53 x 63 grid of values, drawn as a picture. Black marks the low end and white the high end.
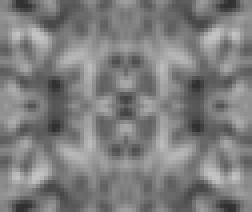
Histogram: bell-shaped. Grain: blotchy. Seam: none. Mirror symmetry: left to right and top to bottom. Odd rows or columns: none.
